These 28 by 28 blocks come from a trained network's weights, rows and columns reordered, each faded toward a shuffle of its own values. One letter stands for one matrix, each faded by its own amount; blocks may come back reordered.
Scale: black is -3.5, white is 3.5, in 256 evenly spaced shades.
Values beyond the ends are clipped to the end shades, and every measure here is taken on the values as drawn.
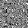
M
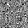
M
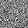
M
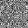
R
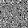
M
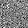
M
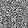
R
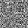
R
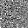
M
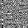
M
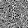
M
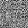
R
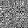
R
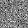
M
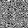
R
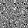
M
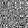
R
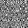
R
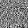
R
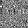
R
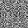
R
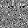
M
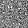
M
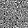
M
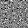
M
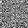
R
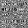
R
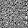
M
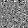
M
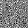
M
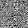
M
